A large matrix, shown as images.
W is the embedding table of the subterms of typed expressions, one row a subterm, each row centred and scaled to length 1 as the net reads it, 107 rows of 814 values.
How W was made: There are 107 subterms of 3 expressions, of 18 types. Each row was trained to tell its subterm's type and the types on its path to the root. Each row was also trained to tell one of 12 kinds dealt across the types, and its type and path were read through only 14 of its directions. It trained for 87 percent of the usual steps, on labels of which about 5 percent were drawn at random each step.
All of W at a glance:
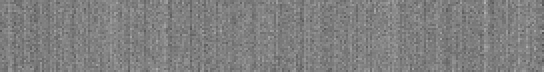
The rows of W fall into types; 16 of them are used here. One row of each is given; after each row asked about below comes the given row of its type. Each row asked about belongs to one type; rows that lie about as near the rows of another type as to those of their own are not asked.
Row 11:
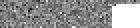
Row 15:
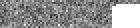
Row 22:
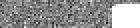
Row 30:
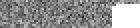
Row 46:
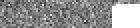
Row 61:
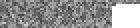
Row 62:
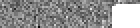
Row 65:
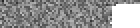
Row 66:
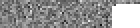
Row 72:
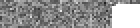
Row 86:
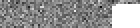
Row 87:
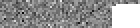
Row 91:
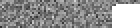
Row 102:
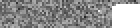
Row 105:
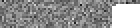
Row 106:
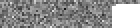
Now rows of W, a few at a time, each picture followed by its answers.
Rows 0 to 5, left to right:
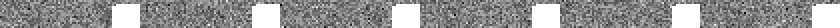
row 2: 62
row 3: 102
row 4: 105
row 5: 102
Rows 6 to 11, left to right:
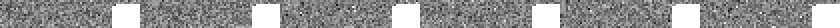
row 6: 30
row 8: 11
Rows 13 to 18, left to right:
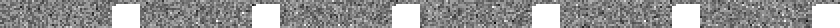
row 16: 105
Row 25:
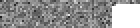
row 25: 72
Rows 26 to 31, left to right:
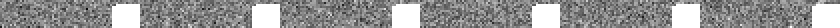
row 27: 66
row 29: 91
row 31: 66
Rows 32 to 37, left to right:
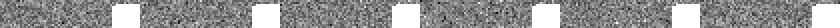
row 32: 15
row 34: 11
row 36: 87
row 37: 86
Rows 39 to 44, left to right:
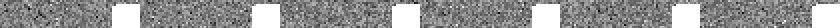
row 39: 66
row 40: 105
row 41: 102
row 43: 86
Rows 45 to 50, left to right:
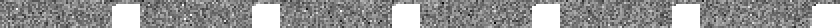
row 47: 11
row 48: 11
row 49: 65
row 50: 86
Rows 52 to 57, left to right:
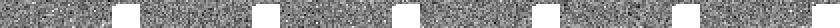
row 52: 106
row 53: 91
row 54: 22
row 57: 65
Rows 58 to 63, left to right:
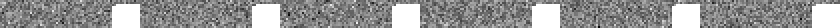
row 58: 105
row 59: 87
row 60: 91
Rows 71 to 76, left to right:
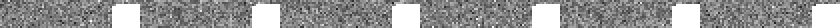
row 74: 65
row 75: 61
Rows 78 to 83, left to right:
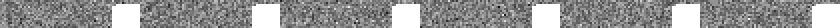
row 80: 72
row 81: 87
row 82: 65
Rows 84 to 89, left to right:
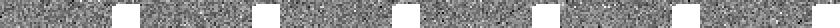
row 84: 66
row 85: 106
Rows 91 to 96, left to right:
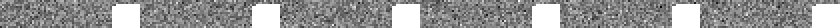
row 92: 86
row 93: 61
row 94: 87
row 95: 87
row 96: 86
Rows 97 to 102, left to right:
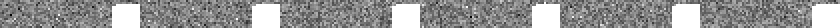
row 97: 106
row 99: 65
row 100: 15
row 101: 105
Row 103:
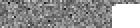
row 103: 22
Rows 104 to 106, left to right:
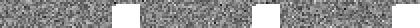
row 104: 106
